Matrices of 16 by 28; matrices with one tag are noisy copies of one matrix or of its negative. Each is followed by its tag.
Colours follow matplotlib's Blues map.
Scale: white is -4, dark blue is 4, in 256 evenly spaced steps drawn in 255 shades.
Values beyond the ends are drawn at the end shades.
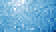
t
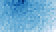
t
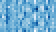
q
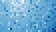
t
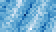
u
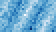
u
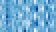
q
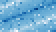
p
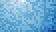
t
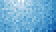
t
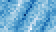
u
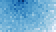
t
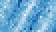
u
